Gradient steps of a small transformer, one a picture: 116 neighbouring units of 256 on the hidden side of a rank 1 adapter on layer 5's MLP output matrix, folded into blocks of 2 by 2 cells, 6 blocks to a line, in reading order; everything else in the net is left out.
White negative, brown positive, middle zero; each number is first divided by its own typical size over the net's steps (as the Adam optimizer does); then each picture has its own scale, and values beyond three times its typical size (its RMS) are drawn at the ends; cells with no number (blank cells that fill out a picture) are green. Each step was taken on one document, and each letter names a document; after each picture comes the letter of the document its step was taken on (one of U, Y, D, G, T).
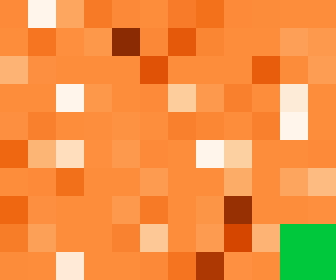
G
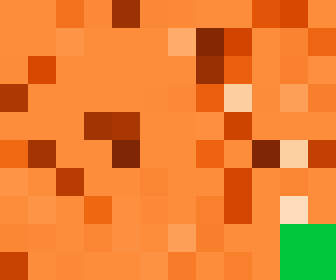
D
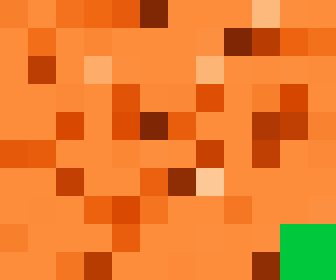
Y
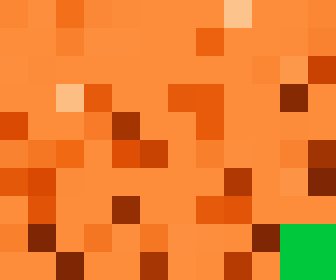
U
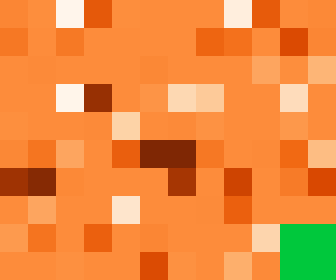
U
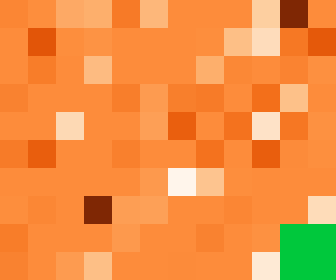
Y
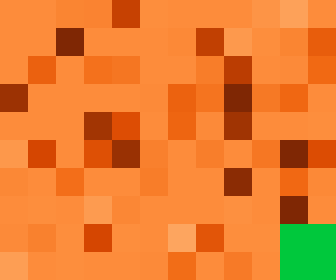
D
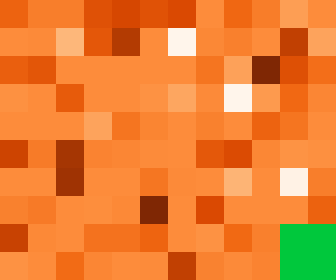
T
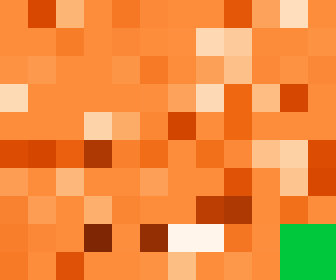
D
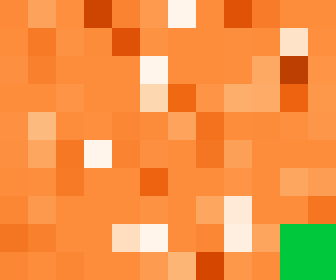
G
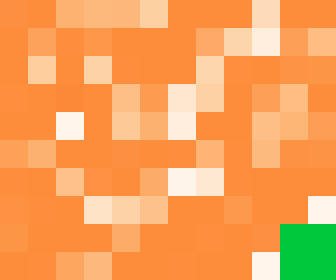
Y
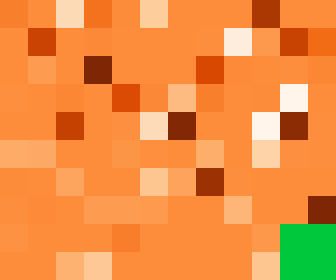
Y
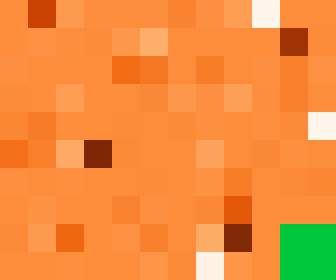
G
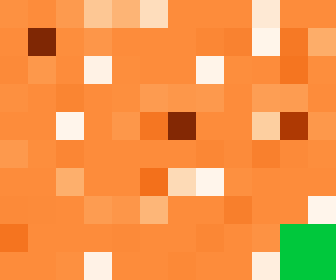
Y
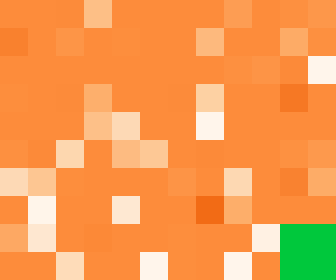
U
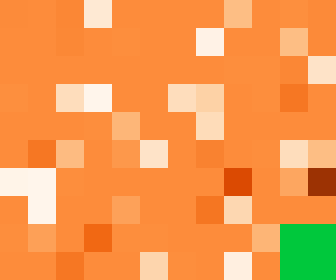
U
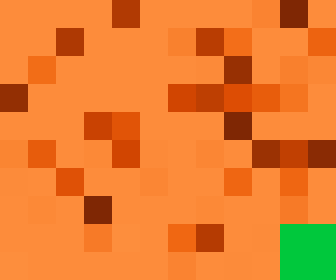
D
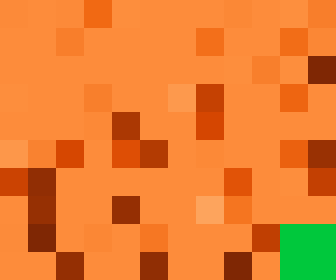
U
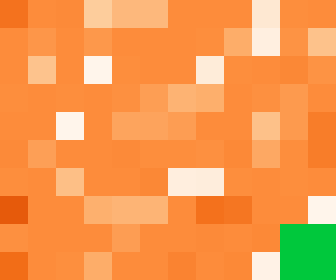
Y
